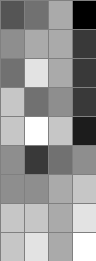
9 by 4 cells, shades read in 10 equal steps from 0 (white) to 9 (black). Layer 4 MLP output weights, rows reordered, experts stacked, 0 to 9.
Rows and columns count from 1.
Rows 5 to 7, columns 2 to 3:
0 2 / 7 5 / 4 3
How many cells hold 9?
1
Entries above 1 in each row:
4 4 3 4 3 4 4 3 2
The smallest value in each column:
2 0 2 0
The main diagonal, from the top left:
6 3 3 7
